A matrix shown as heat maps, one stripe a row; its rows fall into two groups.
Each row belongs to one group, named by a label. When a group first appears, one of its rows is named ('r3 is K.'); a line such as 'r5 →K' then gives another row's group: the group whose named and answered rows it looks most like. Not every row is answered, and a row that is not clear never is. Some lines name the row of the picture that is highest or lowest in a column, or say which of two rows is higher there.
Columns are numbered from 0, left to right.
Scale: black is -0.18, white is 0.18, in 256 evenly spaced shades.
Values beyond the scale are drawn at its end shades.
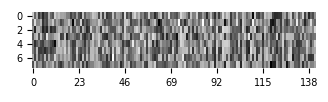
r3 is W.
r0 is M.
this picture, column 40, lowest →2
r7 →W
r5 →M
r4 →M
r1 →W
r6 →M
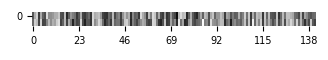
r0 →W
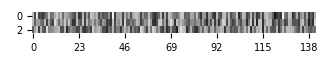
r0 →M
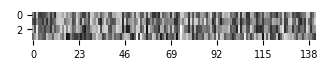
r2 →M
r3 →W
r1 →M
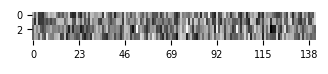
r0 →M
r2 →W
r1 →M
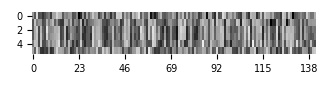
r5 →M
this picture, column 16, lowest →5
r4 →W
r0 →M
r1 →W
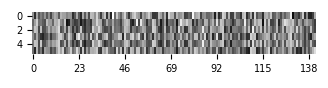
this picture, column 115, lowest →1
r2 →W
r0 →M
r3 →M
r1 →W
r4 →W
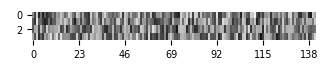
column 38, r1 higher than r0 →Yes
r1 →M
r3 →M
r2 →W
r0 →M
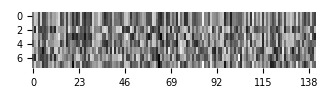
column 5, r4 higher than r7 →Yes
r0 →W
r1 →W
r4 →W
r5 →M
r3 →W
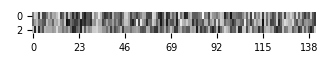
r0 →W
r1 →W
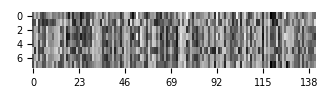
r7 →W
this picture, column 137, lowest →7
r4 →W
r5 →M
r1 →M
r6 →W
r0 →W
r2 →W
